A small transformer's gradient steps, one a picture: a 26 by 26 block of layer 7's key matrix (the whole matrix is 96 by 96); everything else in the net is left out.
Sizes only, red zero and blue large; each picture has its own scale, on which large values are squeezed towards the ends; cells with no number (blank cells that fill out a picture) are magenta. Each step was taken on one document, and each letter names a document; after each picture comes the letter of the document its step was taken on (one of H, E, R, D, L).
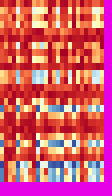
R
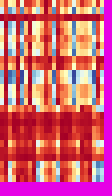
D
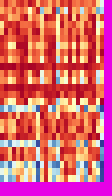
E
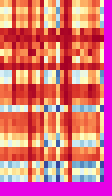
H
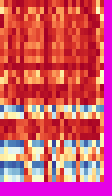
E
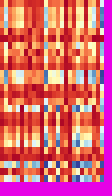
H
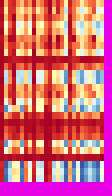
D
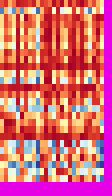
E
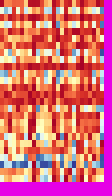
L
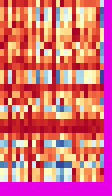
R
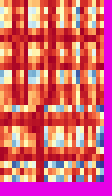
H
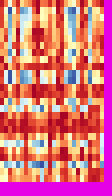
R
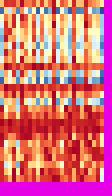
E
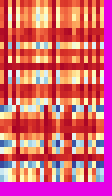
R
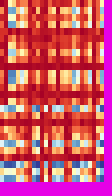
H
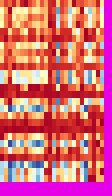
R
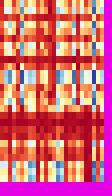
D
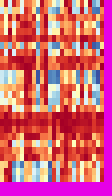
D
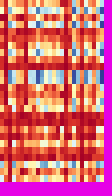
L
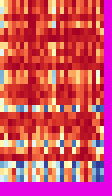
L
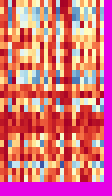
R
